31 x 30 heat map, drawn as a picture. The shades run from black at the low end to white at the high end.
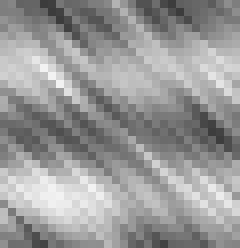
Horizontal stripes repeat 2 times down the table. The bottom left is the ninth with the highest average. Overall the values sit about 60% of the way up the scale.
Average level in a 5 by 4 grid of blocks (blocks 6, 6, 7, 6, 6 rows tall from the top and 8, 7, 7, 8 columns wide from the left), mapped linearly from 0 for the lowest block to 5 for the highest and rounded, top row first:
1011
5345
0010
5434
3523
